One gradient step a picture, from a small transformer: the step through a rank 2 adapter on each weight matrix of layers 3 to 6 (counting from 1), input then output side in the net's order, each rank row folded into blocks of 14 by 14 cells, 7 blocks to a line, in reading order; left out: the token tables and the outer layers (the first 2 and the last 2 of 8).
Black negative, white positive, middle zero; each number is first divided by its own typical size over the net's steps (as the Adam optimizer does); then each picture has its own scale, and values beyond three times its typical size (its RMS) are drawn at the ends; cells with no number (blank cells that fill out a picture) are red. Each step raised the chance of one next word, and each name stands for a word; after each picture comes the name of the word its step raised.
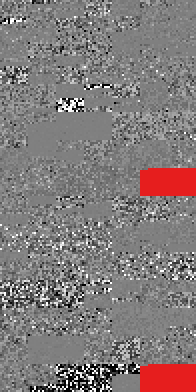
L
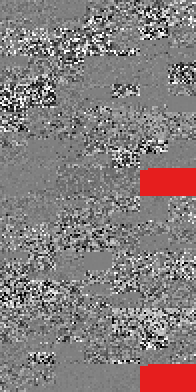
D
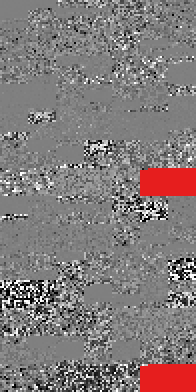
L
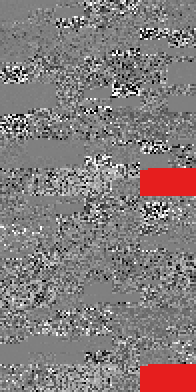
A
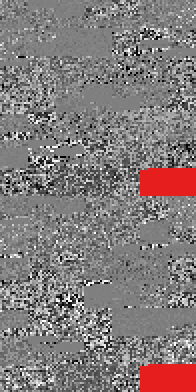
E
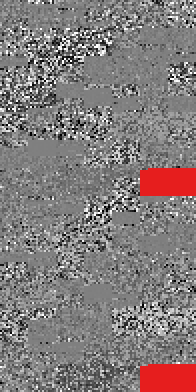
D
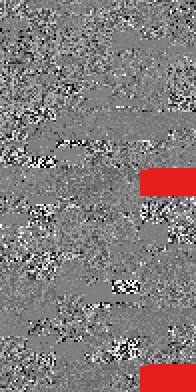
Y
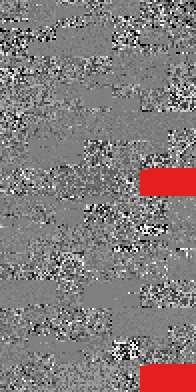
Y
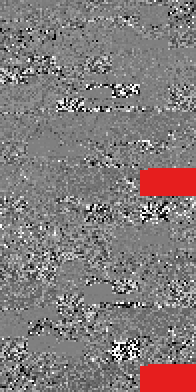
Y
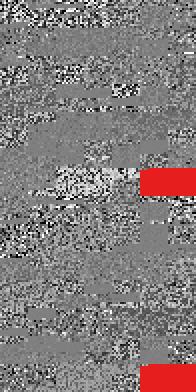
A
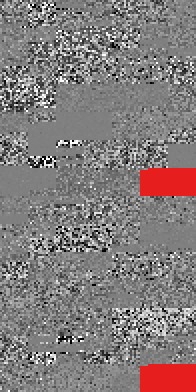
D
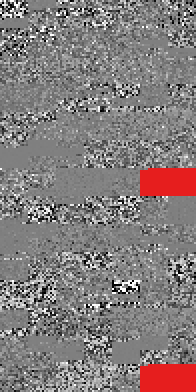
E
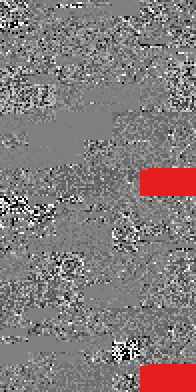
Y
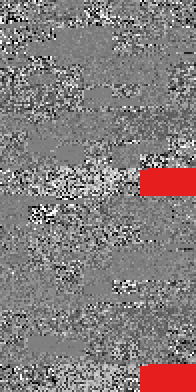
A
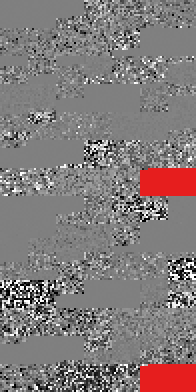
L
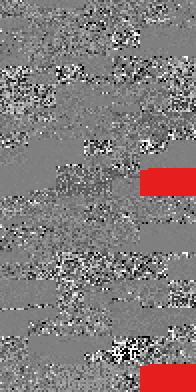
Y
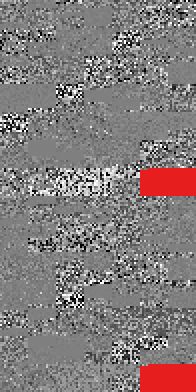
A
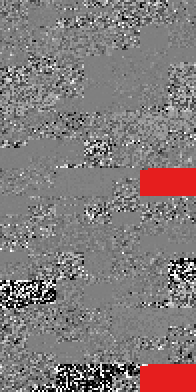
L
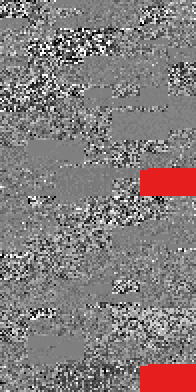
D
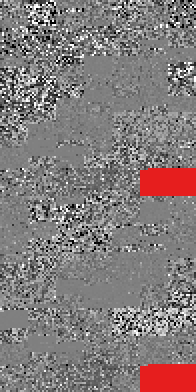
D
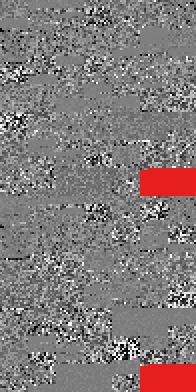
Y
